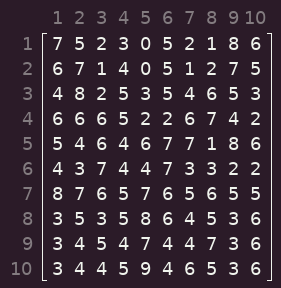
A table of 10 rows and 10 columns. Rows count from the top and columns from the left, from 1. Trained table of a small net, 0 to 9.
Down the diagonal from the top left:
7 7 2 5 6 7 5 5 3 6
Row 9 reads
3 4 5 4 7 4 4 7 3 6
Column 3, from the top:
2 1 2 6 6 7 6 3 5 4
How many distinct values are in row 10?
5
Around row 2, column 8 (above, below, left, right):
1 6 1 7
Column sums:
49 53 42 44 46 51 42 43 48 47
